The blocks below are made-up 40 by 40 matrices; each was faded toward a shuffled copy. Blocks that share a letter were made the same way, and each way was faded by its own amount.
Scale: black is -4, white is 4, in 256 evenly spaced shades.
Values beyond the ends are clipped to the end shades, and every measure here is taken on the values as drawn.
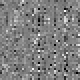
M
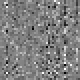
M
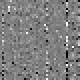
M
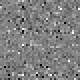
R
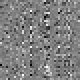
M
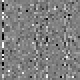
M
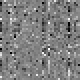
M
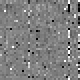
M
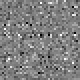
R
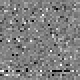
R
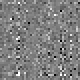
M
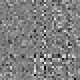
M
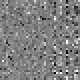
M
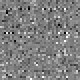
R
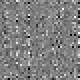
M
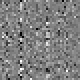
M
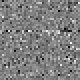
R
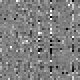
M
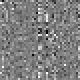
M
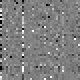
M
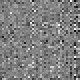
M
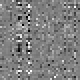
M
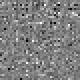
R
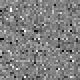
R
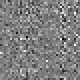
M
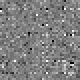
R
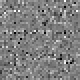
R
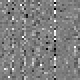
M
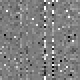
M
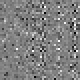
M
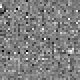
R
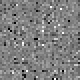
R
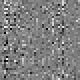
M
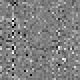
M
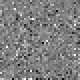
R
